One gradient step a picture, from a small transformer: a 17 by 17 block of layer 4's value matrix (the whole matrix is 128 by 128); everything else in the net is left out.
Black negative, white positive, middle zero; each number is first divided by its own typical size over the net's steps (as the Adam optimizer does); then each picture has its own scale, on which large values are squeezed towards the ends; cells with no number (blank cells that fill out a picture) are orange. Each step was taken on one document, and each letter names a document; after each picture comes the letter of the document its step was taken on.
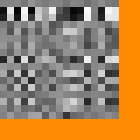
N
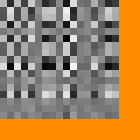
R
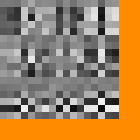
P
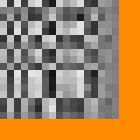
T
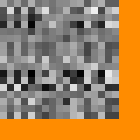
N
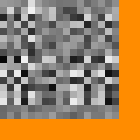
N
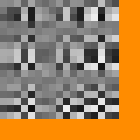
P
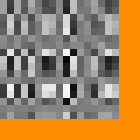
R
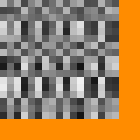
T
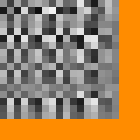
T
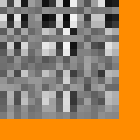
R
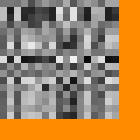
R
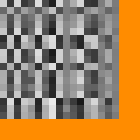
T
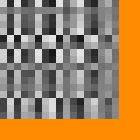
T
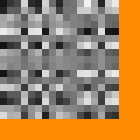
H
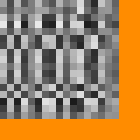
T
